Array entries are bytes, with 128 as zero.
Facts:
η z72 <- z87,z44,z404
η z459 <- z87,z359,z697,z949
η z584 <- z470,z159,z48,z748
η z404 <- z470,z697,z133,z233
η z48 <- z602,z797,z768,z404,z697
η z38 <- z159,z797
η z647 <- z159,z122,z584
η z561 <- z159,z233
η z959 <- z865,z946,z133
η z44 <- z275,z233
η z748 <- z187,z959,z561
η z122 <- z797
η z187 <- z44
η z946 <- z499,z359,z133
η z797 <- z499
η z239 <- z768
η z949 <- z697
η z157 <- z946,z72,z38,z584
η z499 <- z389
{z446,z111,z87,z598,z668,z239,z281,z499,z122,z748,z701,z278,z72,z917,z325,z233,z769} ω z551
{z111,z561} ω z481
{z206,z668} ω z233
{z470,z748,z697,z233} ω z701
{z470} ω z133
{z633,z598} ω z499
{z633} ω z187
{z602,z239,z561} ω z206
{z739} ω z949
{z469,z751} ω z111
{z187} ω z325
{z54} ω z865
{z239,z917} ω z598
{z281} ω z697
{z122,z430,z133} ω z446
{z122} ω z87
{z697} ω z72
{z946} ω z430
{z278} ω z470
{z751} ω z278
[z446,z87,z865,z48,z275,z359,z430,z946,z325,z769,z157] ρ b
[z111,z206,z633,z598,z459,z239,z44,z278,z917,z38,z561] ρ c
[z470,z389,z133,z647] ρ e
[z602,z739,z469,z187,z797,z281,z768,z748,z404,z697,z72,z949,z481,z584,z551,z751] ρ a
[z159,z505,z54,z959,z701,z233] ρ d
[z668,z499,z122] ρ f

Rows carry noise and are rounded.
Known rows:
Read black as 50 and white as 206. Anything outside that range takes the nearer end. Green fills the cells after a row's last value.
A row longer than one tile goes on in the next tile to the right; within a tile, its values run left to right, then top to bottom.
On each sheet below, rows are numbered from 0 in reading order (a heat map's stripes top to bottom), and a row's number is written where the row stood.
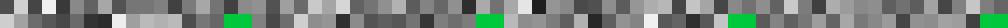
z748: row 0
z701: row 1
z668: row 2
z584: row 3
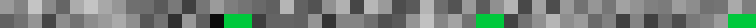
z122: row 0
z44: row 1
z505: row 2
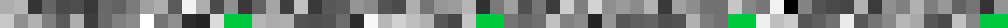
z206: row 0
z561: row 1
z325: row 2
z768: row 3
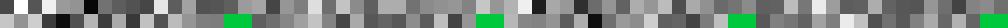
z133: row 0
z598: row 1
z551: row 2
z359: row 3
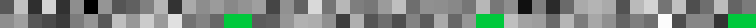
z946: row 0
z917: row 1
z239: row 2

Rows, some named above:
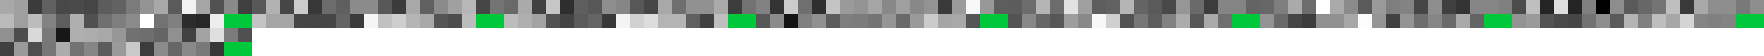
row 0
z206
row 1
z561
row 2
z561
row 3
z157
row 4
z359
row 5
z87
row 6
z946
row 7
z647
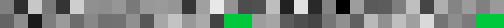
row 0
z157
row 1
z946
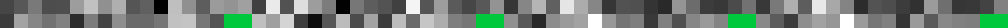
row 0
z187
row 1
z133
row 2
z697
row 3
z697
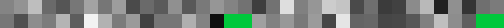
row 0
z797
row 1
z470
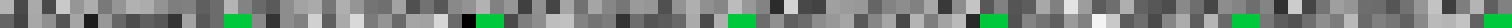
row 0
z446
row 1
z499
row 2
z633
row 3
z48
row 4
z359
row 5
z404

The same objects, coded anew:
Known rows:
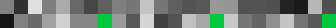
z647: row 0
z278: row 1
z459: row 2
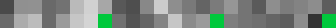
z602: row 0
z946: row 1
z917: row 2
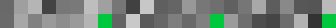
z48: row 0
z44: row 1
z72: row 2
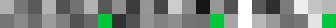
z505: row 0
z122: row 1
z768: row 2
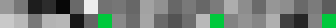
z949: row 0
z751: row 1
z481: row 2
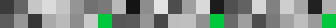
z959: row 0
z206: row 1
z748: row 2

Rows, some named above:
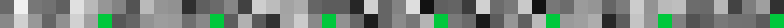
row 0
z239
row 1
z38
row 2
z561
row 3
z187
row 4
z187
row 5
z233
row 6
z633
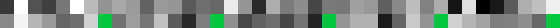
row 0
z768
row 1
z481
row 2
z446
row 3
z233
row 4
z697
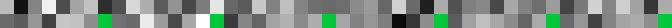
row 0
z206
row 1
z470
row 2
z584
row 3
z111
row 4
z797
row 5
z748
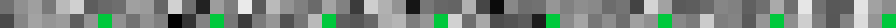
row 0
z159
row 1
z111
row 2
z133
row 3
z157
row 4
z87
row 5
z404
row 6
z389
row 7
z239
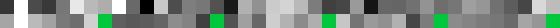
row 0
z768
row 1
z430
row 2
z865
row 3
z359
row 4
z404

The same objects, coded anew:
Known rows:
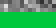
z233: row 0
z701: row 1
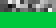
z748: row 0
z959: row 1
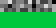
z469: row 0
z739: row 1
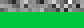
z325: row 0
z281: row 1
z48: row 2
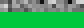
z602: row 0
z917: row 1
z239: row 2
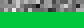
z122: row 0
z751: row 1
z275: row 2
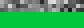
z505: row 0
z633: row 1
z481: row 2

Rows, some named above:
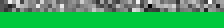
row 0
z748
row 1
z159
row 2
z233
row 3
z446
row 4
z187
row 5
z561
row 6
z602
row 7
z48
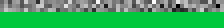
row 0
z87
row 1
z359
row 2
z159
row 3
z48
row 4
z470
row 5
z48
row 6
z561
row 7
z404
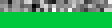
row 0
z697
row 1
z949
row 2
z122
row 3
z187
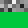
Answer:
z48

